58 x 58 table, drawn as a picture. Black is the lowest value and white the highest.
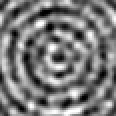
Seam: none. Lone odd cells: none. Odd rows or columns: none. Slope: none. Ninth with the highest average: bottom middle. Rings: centred on the centre. Grain: blotchy.
